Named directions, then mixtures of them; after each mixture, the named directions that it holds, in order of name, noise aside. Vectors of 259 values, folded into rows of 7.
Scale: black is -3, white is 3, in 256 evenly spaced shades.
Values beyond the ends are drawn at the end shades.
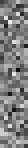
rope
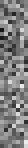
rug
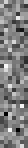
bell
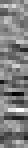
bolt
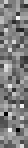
bell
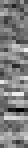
bolt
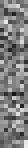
bolt, rug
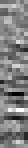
bolt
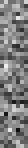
bell, bolt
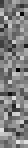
rope, rug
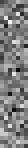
rope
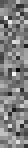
rope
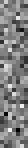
bell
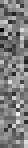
rug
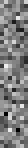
bell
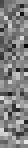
rope, rug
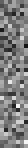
rope, rug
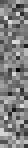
rope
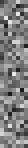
rope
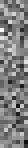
rug
